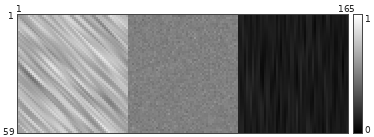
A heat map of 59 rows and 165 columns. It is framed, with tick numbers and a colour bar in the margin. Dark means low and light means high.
It is made of 1 by 3 panels. Panel 1,1: high, slanting down to the right. Panel 1,2: middling, fine-grained, faint in contrast. Panel 1,3: very low, streaked downward, faint in contrast.
